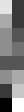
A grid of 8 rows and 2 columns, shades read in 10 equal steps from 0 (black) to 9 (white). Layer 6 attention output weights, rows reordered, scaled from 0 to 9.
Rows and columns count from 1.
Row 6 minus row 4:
0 2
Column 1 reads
8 6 5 5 3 5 2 0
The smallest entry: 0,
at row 8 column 1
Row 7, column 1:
2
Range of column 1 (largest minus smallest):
8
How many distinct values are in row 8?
2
